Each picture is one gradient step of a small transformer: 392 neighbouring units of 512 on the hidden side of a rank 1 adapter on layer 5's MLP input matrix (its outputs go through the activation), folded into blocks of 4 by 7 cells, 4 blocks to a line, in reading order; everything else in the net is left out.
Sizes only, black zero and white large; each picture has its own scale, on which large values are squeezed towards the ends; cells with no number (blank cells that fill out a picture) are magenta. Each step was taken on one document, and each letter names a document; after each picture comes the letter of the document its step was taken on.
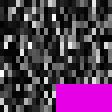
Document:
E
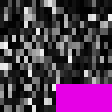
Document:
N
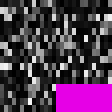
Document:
N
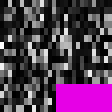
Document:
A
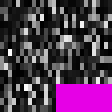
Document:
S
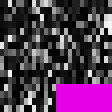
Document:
A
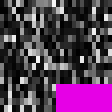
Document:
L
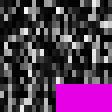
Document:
S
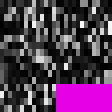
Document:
A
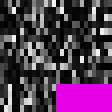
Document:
L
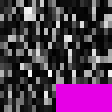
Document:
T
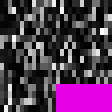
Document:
L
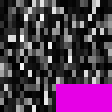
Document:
T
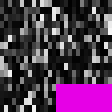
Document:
A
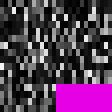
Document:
E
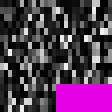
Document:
S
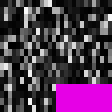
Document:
N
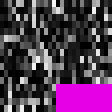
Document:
L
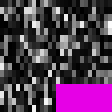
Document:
E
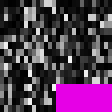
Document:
N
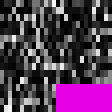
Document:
L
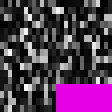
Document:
S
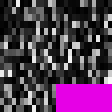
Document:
E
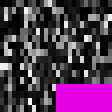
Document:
N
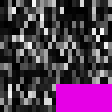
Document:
L
